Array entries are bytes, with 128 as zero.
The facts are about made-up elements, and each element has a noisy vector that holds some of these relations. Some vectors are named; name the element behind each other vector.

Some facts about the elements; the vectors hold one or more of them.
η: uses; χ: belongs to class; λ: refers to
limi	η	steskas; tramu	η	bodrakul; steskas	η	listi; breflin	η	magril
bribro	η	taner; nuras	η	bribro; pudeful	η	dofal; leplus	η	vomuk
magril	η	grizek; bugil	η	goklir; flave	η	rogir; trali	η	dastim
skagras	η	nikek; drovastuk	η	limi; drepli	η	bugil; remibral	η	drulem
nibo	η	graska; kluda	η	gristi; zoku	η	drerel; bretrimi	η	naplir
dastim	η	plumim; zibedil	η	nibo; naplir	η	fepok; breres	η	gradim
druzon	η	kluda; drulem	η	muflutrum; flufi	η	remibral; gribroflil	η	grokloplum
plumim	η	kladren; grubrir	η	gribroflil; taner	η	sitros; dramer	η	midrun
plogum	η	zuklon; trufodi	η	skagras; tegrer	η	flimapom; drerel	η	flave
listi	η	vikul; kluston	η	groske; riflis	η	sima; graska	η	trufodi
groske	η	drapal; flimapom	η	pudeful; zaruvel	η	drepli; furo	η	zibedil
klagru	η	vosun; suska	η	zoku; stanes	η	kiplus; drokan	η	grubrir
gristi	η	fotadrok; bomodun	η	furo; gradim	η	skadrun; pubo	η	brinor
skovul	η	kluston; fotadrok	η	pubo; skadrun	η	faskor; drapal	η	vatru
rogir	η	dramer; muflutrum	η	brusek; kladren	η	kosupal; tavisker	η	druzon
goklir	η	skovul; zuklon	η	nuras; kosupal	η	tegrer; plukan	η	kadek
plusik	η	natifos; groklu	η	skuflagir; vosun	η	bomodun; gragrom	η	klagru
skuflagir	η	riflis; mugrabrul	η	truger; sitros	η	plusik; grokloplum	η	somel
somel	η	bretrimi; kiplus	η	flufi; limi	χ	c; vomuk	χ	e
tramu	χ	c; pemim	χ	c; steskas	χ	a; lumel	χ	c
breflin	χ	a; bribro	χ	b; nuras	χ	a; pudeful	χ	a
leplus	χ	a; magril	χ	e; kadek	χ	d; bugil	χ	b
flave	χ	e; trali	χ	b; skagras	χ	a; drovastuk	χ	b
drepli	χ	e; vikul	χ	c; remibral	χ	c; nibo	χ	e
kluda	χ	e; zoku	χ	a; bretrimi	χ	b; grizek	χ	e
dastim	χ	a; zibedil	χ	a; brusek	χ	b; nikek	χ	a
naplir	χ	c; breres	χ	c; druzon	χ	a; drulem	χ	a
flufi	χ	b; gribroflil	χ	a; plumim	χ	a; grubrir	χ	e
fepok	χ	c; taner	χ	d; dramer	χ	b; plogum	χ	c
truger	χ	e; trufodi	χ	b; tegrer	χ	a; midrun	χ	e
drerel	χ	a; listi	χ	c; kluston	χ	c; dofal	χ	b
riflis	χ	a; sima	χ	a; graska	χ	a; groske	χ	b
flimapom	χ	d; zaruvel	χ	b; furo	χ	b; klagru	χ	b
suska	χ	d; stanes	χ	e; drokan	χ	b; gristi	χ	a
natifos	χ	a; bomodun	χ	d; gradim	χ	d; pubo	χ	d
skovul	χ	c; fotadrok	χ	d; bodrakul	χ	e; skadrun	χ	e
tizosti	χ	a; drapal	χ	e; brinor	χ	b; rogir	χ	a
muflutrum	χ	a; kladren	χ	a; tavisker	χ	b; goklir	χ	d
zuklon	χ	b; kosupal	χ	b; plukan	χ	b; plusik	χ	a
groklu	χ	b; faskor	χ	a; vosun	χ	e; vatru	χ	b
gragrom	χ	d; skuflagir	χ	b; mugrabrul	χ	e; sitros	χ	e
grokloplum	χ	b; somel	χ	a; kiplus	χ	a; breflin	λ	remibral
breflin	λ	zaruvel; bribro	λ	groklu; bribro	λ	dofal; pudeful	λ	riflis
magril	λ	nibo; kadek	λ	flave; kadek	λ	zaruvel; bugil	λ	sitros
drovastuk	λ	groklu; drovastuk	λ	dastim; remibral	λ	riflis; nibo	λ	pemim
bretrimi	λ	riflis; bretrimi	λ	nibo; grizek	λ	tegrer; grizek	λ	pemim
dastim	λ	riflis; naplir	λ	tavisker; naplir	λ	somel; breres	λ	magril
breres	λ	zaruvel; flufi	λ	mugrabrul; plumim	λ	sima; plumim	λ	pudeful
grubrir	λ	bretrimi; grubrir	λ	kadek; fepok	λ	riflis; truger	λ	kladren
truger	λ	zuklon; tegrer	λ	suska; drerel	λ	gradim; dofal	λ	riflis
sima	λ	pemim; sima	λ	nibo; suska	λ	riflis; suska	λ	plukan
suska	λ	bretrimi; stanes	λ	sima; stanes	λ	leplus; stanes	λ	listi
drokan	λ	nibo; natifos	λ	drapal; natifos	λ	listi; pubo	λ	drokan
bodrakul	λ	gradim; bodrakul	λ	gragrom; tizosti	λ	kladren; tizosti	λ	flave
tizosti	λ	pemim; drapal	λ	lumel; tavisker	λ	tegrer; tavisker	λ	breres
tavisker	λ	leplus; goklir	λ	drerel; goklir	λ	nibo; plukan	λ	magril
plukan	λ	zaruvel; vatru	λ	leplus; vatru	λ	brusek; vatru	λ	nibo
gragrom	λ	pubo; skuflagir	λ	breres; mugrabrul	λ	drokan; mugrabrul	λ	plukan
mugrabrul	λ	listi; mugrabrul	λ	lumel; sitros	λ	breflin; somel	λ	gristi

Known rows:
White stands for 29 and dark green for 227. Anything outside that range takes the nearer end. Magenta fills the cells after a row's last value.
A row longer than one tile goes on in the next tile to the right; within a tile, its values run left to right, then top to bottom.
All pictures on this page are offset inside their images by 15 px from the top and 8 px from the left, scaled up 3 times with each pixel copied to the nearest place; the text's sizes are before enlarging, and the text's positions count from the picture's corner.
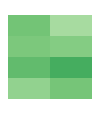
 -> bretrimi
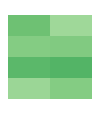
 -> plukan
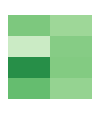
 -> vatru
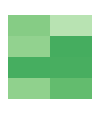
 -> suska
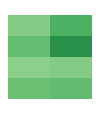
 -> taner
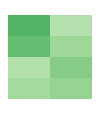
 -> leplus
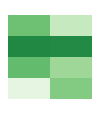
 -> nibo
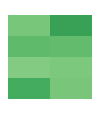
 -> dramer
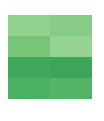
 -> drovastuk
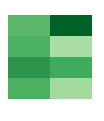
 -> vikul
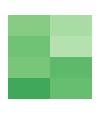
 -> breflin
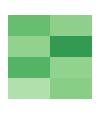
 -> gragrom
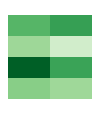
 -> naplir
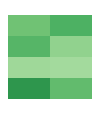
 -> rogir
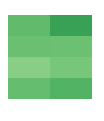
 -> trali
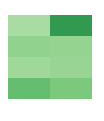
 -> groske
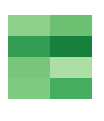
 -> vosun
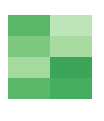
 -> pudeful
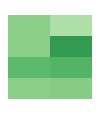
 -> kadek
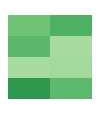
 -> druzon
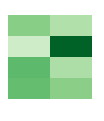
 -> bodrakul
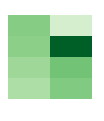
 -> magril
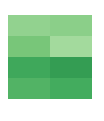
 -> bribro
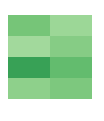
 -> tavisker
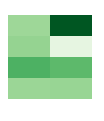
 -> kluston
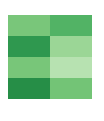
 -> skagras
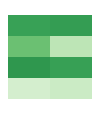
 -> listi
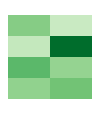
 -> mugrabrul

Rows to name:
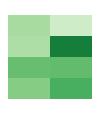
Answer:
grubrir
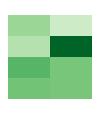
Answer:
grizek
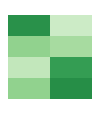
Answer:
tegrer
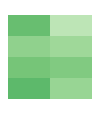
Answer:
sima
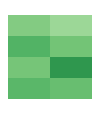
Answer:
dofal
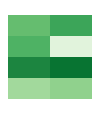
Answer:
remibral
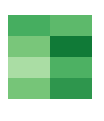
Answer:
flimapom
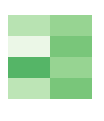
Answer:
goklir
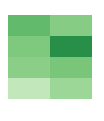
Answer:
gradim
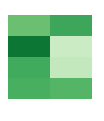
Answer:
zibedil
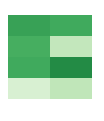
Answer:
pemim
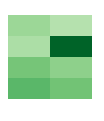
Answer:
truger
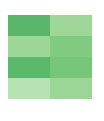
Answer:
drokan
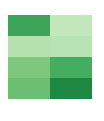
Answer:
plumim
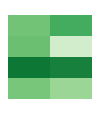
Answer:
fepok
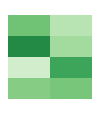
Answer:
riflis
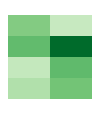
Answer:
flave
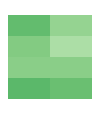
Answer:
somel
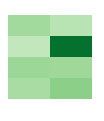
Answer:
drapal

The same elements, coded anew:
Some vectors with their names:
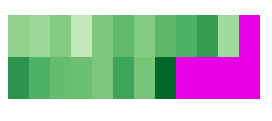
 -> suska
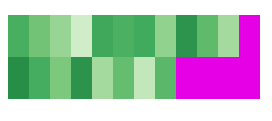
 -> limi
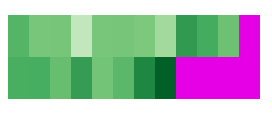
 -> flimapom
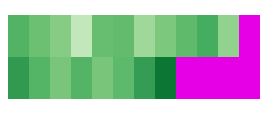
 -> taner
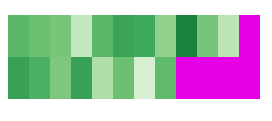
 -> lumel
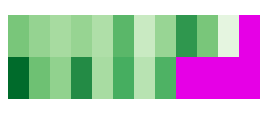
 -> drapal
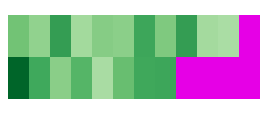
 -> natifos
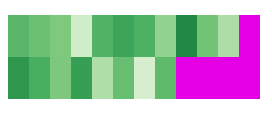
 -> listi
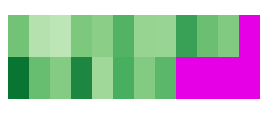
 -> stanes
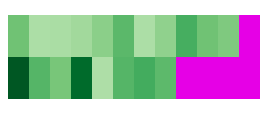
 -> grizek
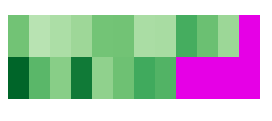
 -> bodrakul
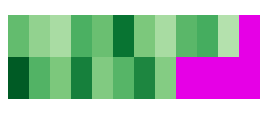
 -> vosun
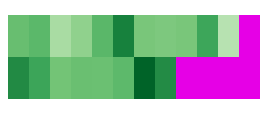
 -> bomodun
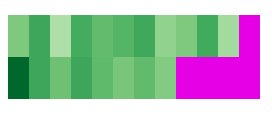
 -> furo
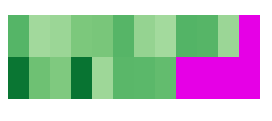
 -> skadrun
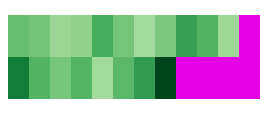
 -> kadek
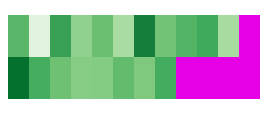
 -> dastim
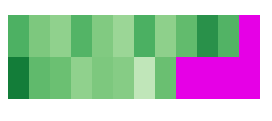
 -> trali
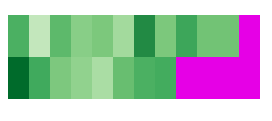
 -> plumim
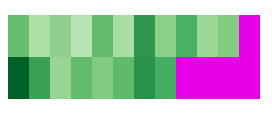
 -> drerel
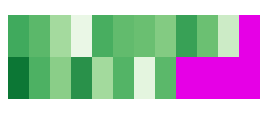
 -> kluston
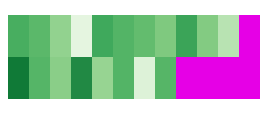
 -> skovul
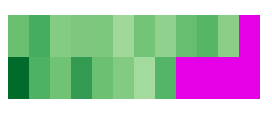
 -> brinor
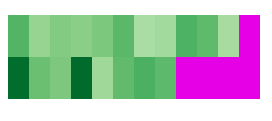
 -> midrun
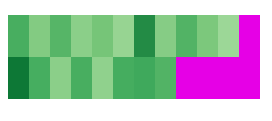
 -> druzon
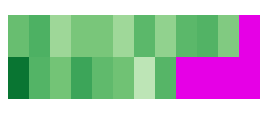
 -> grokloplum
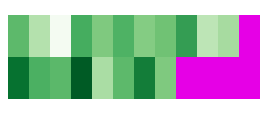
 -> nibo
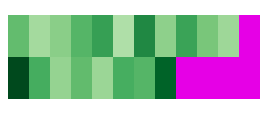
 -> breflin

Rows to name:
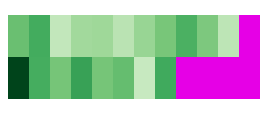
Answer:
vatru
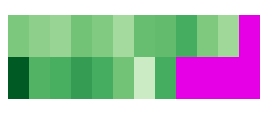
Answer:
bretrimi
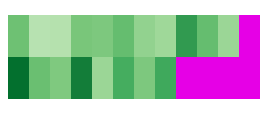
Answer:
grubrir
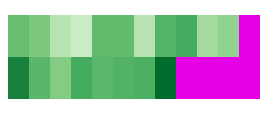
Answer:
goklir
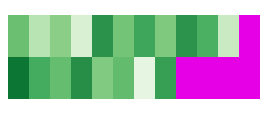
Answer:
remibral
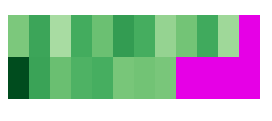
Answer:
klagru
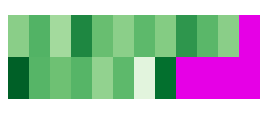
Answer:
plukan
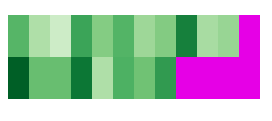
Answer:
magril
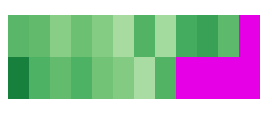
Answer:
kosupal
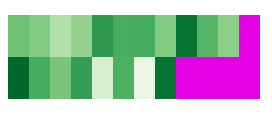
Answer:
breres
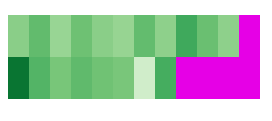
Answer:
flufi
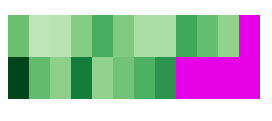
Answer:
sitros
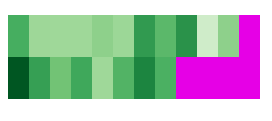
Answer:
sima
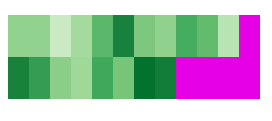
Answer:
gragrom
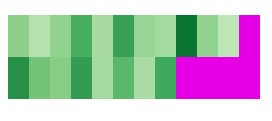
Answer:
mugrabrul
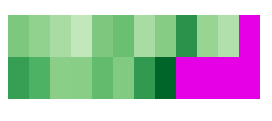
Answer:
pubo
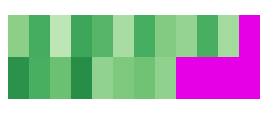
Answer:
trufodi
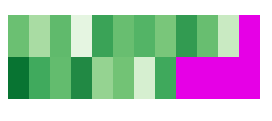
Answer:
fepok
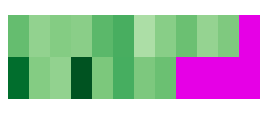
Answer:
drepli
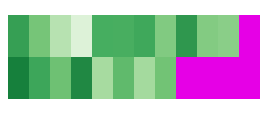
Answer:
pemim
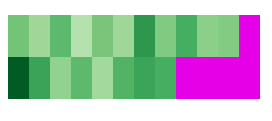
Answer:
somel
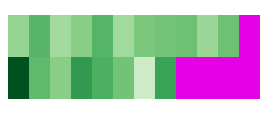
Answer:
bugil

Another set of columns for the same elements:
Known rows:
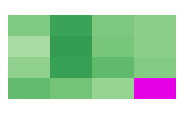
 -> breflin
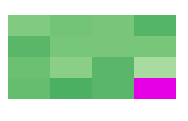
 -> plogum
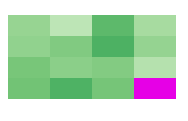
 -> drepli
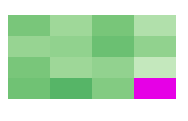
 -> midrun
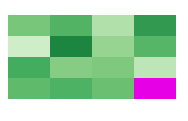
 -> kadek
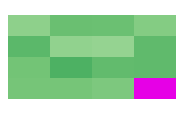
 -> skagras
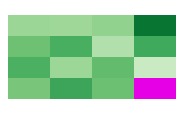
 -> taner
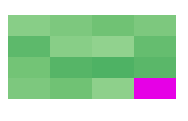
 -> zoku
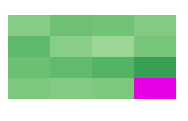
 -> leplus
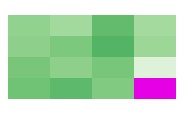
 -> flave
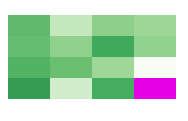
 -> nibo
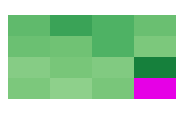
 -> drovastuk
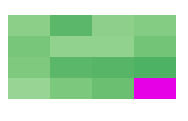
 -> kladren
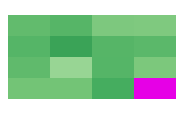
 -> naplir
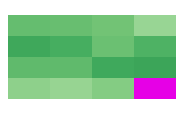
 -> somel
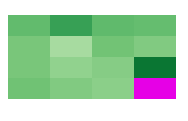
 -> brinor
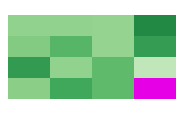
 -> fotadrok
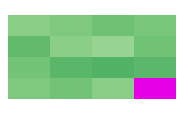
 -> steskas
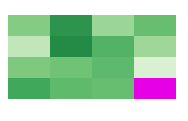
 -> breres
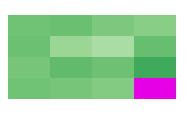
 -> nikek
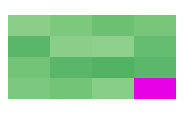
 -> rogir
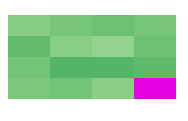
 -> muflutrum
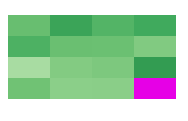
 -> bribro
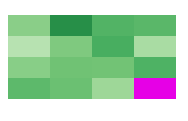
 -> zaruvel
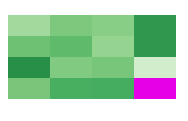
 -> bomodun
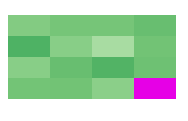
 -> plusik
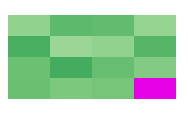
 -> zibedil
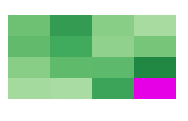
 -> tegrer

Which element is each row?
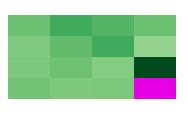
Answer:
bugil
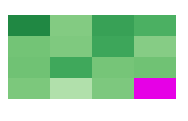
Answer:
bretrimi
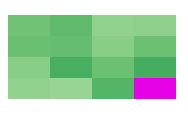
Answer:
plumim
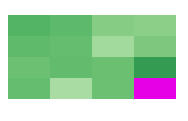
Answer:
tizosti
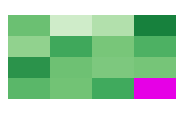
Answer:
goklir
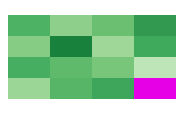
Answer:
suska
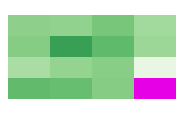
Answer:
sitros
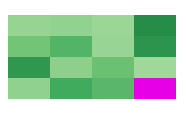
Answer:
gradim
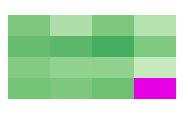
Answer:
stanes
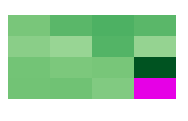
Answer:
groske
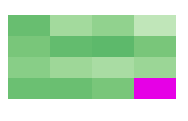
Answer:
bodrakul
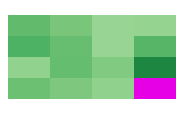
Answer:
natifos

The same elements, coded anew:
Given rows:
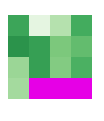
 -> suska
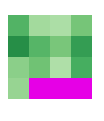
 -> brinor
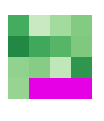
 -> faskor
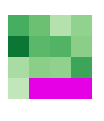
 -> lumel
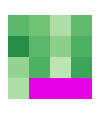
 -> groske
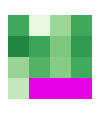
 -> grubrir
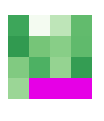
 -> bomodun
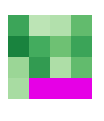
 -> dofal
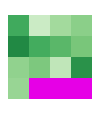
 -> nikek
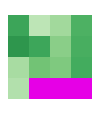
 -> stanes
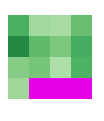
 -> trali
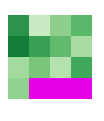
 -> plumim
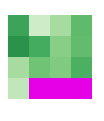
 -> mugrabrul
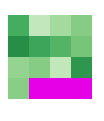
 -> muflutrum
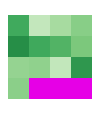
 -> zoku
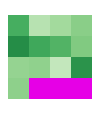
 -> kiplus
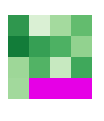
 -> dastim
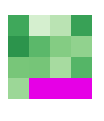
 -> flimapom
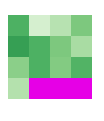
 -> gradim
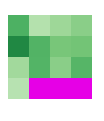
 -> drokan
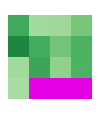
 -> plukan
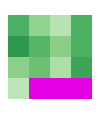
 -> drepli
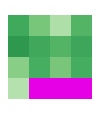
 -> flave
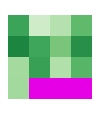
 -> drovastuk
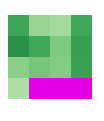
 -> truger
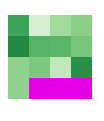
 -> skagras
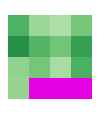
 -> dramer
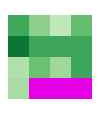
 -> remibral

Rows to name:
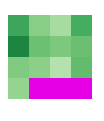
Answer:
kosupal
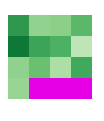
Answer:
tegrer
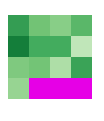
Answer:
kladren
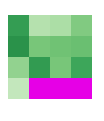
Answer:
nibo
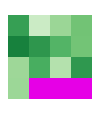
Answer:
breflin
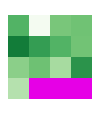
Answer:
somel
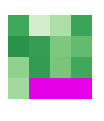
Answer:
kadek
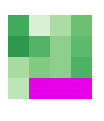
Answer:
bodrakul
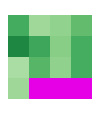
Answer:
vatru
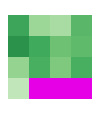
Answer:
magril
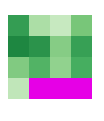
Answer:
sitros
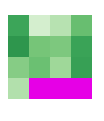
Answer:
vosun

